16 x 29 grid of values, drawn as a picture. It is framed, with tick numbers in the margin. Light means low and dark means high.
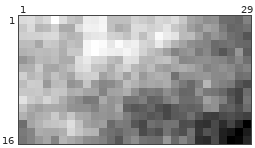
Stripes: none. Lone odd cells: none. Grain: blotchy. Average level on the scale: 40%. Slope: up to the bottom right. Ninth with the highest average: bottom right. Mirror symmetry: none.
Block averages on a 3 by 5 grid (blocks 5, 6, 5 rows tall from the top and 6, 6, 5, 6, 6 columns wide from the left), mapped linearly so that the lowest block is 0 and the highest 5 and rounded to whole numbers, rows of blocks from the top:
1 0 0 1 3
1 1 2 2 3
2 2 3 4 5
